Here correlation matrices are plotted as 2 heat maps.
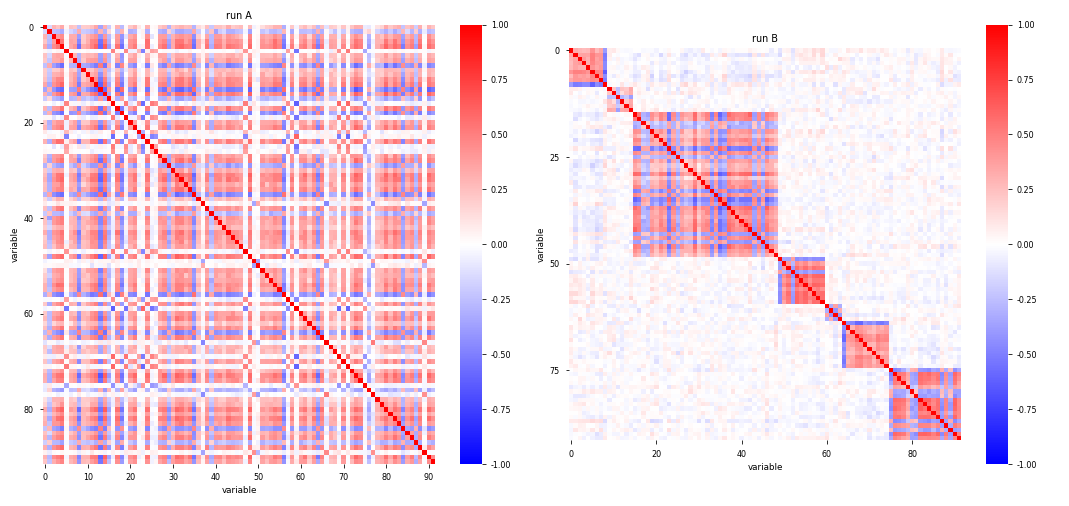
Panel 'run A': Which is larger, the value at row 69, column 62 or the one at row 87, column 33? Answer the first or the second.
the first
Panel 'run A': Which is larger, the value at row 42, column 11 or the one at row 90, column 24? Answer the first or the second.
the second
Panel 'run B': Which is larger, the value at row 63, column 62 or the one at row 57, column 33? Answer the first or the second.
the second
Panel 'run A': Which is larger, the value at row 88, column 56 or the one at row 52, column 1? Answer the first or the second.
the second
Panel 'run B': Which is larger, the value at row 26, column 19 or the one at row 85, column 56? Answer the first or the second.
the first
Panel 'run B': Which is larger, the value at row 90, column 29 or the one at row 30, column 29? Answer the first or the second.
the second
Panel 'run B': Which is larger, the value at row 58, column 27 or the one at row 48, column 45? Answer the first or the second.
the first
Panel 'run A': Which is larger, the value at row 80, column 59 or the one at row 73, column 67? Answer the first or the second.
the second
